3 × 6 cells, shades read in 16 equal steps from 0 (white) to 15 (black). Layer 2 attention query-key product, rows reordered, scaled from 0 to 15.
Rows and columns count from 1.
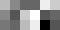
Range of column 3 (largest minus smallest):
6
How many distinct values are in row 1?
5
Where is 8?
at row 3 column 1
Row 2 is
7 10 3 0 10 9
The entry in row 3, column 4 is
1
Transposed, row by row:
4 7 8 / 7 10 9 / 9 3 4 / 9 0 1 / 1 10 15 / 3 9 10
